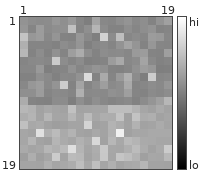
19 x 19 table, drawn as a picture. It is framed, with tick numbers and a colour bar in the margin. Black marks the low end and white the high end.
The bottom part is higher, past a seam about 60% of the way down. The bottom right is the smoothest part. On average the colour sits 60% of the way up the scale.
